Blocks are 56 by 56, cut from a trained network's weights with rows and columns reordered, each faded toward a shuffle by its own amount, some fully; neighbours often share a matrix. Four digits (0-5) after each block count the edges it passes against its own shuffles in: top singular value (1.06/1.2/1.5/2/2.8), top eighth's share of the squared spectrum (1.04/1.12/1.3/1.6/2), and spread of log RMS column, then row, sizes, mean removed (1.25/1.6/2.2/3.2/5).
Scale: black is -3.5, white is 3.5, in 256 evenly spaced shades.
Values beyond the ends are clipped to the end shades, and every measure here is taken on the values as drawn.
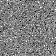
1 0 0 0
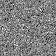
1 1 0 0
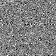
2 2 0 1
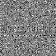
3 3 1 2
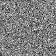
0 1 0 0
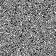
0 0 0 0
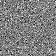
1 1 0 0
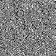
2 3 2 1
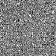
2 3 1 1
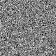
1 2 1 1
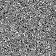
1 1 0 0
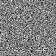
2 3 0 1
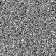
2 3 0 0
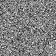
0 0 0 0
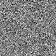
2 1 0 1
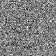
2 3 1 1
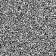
0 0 0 0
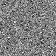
0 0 0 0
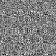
3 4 1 2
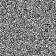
1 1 0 0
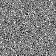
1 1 0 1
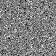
2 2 0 0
